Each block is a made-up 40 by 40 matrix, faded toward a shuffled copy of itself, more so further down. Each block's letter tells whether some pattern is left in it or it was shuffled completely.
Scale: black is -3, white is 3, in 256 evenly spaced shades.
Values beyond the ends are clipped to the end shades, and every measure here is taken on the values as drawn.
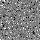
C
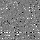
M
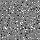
M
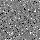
C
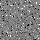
C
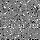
M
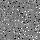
C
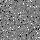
C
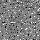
M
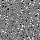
C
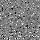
M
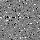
M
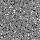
C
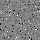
C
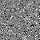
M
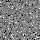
C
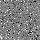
C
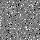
C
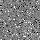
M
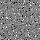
M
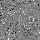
C
